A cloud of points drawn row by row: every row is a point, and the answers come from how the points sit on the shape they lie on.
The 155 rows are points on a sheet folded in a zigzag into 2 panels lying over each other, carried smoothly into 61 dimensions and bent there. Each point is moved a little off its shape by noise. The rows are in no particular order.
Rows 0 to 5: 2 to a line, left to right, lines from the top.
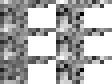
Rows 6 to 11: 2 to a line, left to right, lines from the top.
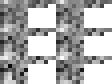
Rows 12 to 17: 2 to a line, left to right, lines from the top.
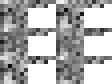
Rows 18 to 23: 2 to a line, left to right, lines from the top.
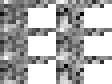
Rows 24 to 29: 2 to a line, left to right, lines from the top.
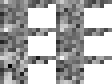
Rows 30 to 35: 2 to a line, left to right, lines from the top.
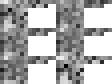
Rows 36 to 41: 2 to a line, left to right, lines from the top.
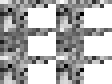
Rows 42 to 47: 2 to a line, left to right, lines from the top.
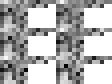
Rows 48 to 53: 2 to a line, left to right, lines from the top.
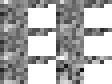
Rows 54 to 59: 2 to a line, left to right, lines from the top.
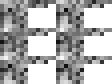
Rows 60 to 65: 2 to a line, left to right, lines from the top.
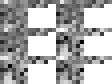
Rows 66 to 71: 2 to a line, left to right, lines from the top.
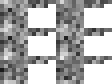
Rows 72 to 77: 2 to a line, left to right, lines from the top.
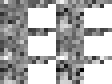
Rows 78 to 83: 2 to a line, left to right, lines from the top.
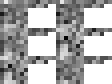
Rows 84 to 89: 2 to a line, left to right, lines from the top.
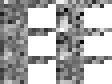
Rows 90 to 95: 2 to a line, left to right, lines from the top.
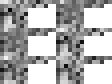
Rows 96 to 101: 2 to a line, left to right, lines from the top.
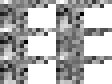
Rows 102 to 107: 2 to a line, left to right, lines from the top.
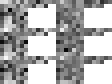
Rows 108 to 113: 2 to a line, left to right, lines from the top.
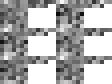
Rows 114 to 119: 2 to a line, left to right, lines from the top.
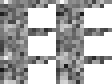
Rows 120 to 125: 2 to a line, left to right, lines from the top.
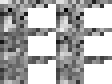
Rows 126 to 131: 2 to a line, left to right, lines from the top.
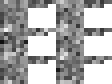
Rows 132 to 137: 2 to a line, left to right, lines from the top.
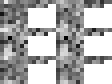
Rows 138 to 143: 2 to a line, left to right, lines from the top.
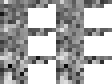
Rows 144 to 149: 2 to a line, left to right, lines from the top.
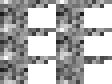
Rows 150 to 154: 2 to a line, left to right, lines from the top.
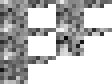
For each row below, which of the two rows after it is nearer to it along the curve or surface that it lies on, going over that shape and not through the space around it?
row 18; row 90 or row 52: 52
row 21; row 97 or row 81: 97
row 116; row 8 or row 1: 8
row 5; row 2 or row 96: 96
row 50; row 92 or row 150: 92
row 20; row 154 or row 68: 154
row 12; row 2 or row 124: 124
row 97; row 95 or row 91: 95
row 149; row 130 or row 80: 130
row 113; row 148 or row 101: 148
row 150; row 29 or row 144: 29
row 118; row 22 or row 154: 154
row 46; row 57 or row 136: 57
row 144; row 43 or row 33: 33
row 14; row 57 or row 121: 57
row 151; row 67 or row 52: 67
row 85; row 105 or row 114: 114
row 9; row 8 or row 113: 113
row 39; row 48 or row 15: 48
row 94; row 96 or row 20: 20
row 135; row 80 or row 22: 80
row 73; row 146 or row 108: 146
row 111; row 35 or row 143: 143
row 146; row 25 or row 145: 145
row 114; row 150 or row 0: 150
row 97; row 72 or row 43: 43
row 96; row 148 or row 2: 148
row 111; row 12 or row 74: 74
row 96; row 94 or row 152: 152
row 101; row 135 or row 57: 57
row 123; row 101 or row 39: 101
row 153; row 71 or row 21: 21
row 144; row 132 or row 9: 132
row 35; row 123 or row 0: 123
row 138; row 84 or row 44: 84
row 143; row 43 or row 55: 43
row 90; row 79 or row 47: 47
